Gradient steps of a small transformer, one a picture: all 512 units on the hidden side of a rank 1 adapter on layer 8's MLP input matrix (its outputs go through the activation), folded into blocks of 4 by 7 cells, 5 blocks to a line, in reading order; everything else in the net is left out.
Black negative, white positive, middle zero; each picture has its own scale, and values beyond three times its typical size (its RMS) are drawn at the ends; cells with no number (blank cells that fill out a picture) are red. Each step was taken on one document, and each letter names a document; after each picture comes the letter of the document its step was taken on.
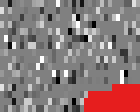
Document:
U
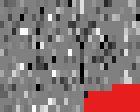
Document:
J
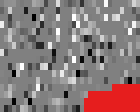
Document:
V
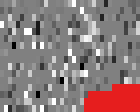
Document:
J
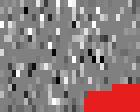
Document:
V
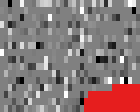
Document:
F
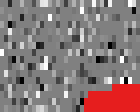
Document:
F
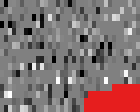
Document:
J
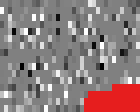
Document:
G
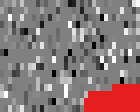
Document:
G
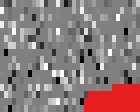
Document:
V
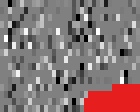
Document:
U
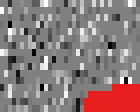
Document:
F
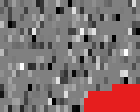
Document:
J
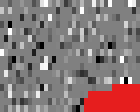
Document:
F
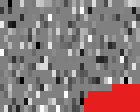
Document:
F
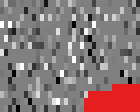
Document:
V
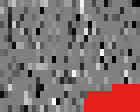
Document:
J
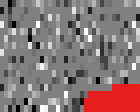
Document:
F
